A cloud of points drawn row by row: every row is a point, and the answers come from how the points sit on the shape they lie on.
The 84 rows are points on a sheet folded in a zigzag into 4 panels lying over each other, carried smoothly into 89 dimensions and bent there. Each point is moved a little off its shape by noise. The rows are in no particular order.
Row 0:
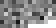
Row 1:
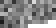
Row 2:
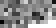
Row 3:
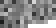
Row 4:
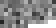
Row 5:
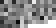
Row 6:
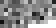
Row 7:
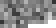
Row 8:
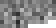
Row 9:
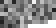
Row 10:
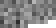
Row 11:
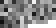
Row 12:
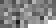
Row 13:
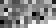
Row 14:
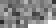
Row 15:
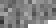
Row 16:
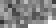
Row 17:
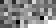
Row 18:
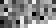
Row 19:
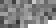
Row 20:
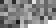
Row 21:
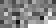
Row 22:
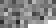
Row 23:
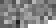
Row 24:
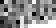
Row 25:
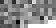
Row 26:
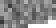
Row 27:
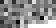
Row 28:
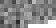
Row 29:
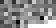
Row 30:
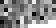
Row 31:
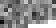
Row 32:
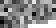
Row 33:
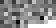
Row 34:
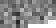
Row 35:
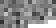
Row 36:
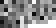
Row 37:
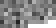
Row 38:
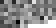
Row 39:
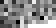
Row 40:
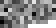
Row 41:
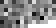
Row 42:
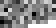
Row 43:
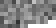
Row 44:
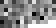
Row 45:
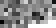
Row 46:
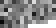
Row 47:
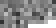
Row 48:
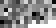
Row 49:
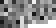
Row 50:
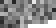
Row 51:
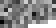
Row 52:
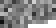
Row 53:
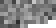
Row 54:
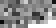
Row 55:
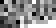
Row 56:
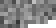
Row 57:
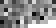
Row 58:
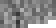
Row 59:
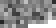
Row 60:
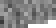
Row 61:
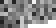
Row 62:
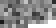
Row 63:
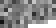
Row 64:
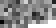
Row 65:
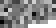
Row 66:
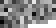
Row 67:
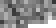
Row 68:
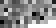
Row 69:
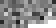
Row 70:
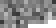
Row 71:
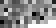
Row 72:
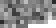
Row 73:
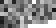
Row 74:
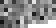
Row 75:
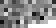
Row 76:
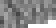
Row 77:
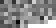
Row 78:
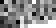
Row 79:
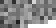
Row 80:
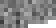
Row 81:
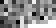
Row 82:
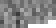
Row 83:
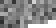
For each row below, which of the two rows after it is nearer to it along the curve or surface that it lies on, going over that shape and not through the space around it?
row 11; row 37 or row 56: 56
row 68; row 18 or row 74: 18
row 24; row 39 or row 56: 39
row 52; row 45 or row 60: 60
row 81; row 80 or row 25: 25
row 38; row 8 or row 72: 8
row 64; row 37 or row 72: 72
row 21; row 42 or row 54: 54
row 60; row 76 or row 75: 76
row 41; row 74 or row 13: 13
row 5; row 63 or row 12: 12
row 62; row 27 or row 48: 48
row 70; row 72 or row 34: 72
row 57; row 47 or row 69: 69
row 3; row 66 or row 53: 66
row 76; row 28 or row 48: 28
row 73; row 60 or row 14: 60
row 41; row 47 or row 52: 47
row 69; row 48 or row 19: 48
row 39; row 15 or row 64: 64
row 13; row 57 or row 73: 57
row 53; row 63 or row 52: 52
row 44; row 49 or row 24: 24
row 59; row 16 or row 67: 67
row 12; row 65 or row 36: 36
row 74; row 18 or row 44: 18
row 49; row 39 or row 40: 39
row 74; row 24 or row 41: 24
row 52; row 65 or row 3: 65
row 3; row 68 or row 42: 42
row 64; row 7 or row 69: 7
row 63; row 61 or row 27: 61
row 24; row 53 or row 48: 48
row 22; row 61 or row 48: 48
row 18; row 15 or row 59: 59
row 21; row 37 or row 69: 69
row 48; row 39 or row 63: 39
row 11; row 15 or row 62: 15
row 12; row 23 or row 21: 23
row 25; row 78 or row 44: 78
